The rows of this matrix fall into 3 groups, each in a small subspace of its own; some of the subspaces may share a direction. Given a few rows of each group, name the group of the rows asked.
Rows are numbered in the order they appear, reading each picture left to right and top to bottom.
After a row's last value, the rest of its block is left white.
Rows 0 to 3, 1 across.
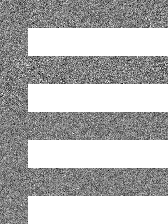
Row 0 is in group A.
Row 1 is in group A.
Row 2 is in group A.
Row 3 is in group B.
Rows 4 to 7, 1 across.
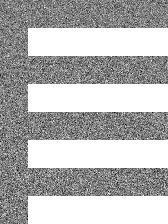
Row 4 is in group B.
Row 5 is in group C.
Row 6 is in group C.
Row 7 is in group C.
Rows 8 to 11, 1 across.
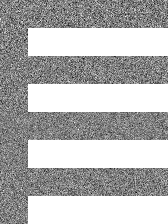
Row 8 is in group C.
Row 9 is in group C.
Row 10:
A
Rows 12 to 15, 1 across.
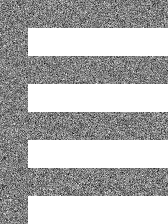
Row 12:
C
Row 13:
B
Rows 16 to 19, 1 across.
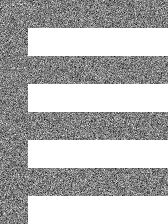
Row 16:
C
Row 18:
B
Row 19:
C
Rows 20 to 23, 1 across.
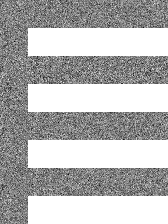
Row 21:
A
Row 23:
A
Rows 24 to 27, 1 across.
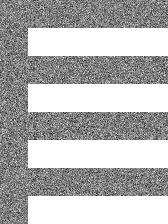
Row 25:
C
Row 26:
A
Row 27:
B
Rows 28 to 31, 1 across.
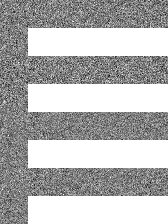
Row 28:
A
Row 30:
A
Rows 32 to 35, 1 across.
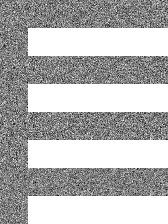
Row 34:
A
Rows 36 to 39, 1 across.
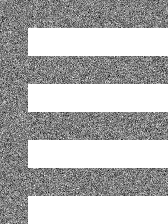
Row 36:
A
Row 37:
C
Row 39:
B
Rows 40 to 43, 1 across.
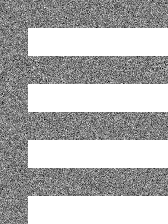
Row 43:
C
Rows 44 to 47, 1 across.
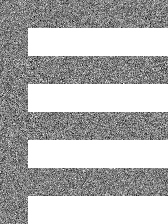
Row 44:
A
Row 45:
C
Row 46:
A
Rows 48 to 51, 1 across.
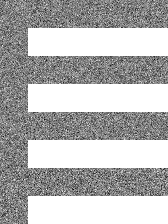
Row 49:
C
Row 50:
B
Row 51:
C
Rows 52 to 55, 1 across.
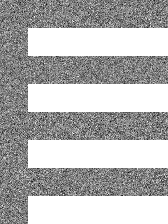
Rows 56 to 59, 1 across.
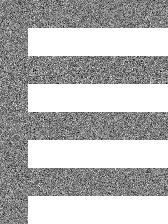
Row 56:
B
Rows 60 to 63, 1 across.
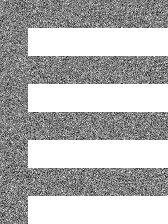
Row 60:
B
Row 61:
A
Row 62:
B
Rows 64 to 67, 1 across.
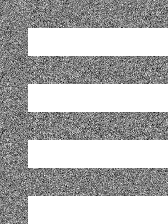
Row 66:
A
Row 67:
B
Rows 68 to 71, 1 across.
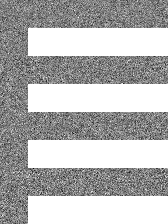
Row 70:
C
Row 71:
C
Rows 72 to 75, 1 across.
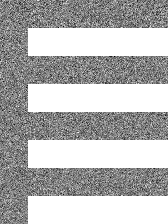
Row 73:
C
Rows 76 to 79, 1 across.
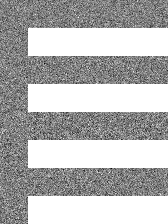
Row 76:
A
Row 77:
B
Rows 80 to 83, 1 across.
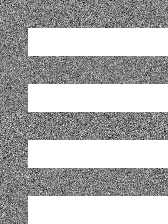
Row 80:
C
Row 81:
B
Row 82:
C
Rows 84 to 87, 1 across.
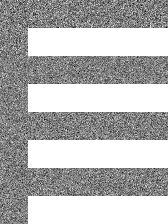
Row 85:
A
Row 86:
B
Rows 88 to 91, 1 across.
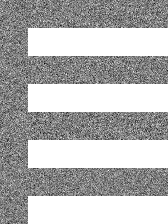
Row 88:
B
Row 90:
B
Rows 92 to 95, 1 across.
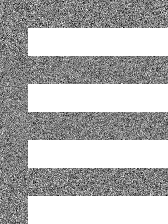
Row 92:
C
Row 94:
C
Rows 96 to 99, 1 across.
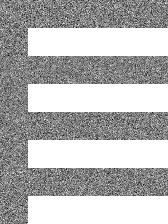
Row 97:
C
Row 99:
C
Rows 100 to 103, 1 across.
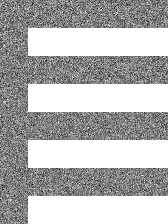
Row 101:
A
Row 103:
A
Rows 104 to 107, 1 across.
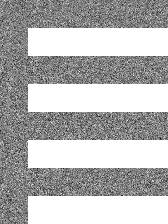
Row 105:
A
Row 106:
C
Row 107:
A
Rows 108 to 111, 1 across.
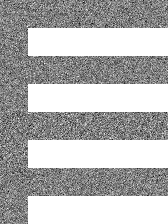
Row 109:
B
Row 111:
C
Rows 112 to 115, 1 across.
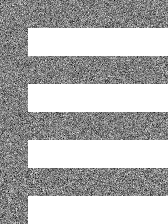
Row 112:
C
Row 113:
A
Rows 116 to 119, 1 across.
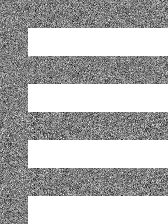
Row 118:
A
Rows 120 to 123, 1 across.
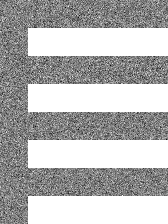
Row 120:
A
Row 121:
B
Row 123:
C
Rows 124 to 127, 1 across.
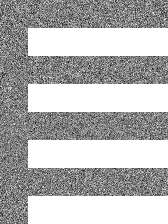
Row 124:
C
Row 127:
C
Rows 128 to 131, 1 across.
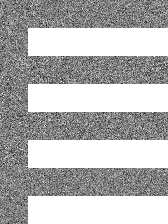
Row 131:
B
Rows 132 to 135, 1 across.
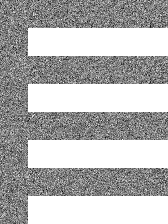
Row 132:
A
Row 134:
C
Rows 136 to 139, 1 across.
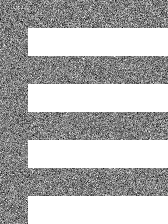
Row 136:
C
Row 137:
C
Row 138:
A
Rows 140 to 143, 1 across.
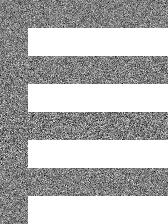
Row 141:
C
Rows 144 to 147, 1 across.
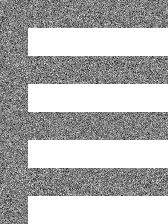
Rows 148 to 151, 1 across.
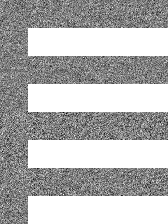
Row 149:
C
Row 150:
C
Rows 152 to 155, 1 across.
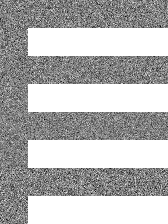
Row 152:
C
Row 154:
B
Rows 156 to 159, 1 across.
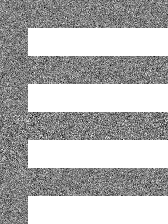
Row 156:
B
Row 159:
B
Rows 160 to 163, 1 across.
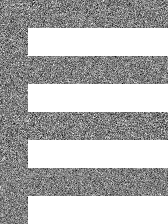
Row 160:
C
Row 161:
C
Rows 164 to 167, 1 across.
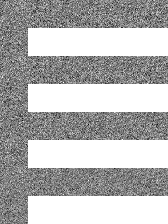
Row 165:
C
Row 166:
C
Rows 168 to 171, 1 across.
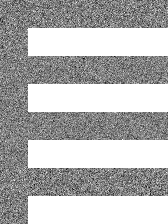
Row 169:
C
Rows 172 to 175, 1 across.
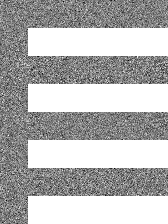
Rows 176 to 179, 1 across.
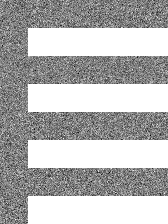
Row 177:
A
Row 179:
C
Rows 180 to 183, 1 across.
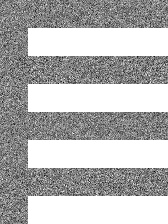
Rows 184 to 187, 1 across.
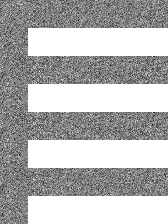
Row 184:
C
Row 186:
B
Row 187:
C
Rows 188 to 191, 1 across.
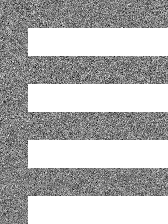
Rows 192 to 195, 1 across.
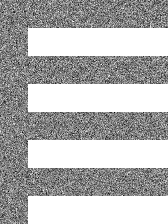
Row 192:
A
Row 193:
C
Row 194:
C
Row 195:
A
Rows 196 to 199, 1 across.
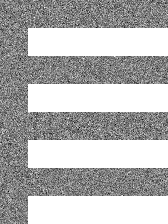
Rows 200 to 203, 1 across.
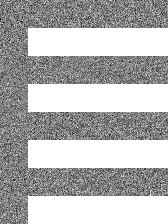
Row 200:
C
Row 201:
B
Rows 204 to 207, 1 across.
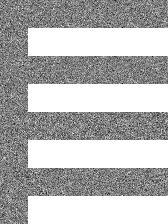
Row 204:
C
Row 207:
A
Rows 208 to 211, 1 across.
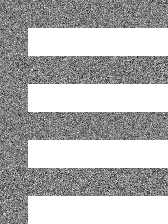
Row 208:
B
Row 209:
A
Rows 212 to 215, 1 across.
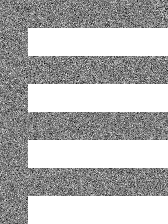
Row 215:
C
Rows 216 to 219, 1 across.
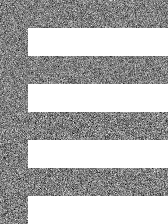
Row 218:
A
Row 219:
C
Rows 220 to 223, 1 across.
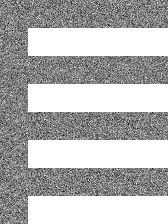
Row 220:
C
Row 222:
B
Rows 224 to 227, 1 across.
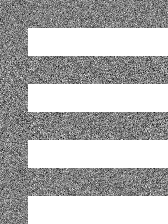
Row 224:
C
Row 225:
C
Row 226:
A
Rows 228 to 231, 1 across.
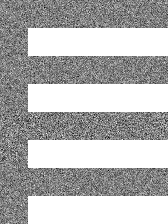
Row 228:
B
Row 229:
B
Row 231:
B
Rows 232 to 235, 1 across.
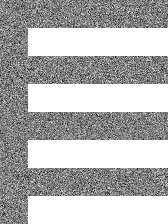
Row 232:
B
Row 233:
C
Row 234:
C
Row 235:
A
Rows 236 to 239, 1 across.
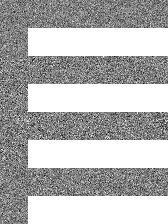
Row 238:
A
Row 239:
B
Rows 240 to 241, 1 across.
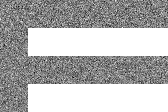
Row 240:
C
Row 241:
C
